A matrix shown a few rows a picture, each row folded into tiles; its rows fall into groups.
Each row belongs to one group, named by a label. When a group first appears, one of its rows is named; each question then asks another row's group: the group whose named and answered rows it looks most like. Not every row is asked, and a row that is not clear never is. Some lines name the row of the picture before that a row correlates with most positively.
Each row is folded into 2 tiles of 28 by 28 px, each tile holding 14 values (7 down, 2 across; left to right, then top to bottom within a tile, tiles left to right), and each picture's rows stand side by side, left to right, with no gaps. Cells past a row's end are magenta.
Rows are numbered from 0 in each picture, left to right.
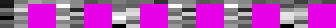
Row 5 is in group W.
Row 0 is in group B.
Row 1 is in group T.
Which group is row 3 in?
T
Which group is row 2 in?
W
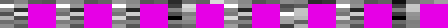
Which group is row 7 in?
B
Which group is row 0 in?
T
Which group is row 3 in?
B
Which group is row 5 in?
W
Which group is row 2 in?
T
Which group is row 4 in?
T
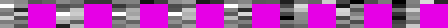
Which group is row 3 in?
W
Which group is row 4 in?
T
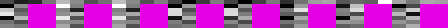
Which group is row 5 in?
B
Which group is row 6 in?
B
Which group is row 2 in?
T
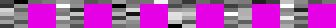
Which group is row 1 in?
T
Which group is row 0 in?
W
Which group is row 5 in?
T
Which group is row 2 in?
B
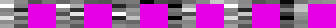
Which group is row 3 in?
B
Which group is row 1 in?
T
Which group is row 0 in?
T
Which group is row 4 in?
T
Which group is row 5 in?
B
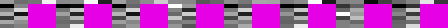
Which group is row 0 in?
B
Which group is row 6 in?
W
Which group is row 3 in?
T
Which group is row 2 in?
B
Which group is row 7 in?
B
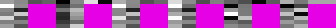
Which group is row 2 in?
T
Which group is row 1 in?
B
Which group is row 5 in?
B
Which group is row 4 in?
W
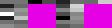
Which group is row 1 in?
B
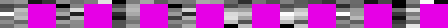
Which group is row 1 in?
B
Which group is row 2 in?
B
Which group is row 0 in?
W
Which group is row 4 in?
W
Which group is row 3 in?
B
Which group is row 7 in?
B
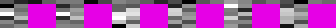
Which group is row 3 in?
W
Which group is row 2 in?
W
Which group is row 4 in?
T
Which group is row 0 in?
W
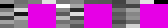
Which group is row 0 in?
B
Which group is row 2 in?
B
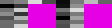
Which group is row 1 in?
B
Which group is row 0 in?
B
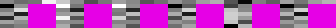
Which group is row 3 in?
B
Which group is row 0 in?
B
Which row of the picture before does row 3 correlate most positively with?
0
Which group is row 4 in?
W
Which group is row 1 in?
T
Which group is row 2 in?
T
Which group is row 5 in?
B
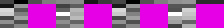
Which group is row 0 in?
W
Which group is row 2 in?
W
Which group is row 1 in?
W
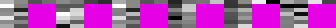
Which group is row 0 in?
T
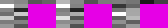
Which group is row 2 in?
W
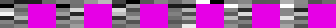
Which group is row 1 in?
B
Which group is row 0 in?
W
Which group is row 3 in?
B
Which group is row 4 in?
T
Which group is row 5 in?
T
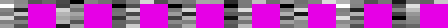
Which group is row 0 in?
T
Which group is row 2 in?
B
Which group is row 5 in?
B
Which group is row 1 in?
W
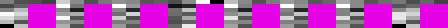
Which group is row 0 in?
W
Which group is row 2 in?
T
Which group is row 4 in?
T
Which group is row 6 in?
T
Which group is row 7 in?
W
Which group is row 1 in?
T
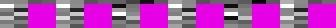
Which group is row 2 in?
W
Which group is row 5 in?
T
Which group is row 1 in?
T
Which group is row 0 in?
T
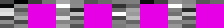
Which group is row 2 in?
W
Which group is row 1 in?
T
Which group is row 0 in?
W
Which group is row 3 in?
T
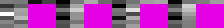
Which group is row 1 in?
B
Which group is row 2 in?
B
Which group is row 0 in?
W
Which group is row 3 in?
B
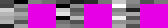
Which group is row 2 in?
T
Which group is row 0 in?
W
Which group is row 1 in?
W
